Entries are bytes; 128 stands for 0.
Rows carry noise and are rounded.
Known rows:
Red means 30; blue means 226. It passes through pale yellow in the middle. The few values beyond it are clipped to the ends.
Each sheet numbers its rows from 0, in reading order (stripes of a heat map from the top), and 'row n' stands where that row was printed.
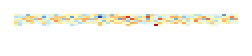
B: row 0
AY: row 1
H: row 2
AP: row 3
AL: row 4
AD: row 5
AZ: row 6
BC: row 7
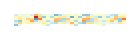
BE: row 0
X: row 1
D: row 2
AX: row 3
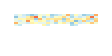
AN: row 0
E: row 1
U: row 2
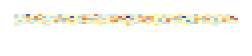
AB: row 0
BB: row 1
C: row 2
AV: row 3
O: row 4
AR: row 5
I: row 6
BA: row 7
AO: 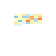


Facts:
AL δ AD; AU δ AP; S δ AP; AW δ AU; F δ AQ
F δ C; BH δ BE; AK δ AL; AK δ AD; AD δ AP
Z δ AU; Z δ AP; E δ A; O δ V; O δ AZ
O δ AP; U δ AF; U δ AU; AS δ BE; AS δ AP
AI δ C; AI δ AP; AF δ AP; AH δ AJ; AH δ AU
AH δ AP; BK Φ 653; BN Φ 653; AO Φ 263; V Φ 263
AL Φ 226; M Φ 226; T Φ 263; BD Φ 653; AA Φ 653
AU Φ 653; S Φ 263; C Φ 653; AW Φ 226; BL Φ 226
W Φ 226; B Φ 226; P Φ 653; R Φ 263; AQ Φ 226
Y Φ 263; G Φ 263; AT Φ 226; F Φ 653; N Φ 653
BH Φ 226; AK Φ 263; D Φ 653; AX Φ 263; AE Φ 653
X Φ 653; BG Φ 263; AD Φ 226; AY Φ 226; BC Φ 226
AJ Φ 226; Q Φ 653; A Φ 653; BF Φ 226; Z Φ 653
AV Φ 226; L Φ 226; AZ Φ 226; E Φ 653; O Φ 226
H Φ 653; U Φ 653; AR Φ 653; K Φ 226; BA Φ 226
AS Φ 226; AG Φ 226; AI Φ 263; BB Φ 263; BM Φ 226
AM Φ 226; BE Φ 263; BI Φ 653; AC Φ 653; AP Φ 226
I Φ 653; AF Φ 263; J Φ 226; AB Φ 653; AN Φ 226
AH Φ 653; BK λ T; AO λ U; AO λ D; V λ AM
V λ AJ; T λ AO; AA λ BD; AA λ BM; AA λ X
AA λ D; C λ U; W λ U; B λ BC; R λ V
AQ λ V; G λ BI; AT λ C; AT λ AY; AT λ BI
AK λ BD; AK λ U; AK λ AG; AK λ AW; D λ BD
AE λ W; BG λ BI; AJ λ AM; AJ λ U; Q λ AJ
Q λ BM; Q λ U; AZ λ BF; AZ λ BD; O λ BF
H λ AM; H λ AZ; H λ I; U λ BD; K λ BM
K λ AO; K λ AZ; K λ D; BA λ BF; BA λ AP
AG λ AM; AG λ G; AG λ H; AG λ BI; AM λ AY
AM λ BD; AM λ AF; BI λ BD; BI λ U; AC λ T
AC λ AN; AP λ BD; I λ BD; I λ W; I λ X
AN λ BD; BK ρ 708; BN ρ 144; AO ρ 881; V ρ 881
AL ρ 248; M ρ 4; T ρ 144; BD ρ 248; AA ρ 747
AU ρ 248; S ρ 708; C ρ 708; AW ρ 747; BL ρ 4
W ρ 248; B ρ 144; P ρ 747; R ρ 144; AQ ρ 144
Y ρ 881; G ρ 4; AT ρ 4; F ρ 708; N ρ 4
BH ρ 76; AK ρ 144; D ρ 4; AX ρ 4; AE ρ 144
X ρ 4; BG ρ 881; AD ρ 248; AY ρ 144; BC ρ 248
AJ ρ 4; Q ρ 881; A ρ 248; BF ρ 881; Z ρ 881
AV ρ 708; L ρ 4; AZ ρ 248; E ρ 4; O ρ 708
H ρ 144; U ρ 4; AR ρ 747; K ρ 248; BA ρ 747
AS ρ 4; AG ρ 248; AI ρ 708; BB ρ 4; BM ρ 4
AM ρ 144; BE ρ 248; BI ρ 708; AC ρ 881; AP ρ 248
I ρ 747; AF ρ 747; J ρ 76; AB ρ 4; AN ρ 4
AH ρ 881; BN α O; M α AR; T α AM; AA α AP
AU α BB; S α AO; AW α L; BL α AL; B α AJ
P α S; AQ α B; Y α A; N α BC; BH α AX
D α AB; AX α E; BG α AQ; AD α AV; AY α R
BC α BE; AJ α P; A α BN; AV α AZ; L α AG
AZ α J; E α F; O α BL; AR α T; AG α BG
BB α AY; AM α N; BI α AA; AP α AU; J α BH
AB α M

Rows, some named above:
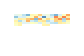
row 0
A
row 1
BK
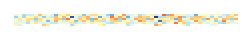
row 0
E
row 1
P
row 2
R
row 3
BK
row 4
AY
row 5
AF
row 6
B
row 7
AC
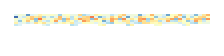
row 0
G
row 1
BB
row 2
AM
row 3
AA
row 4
BI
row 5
A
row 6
Q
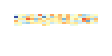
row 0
C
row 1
AI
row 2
BD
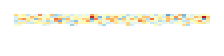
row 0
AK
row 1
BD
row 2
BE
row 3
AQ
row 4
J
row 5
N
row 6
AS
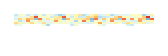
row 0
W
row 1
M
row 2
Y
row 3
AZ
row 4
K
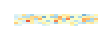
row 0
BF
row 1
AO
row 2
X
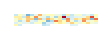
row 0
N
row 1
AW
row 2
W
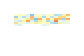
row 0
BB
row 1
AC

